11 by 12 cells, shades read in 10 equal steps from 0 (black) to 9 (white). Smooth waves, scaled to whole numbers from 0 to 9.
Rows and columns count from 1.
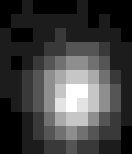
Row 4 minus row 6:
0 0 -1 -2 -3 -4 -4 -4 -3 -2 -1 0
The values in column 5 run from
0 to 5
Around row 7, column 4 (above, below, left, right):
3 3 2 5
